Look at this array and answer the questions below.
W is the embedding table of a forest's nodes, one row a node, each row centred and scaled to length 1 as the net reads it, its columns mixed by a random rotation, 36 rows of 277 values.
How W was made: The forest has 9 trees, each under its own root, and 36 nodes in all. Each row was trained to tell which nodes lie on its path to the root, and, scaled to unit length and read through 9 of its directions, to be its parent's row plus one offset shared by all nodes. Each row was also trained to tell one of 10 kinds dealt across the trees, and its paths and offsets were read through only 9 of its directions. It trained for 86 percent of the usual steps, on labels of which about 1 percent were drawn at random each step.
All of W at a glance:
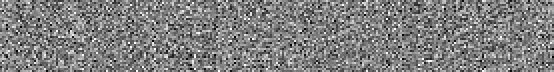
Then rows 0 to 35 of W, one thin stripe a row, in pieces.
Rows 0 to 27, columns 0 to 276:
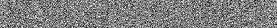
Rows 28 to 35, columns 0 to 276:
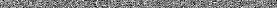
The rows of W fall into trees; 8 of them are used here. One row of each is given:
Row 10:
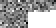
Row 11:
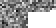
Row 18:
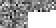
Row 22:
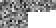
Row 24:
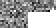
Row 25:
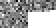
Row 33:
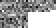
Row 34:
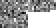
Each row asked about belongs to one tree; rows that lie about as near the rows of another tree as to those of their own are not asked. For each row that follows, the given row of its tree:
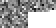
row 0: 25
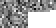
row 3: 25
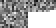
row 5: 11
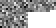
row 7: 22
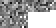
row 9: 34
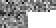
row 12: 24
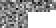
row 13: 34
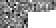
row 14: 11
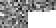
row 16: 25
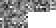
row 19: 34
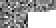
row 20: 11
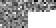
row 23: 33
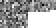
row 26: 22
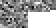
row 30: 33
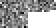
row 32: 34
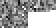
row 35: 25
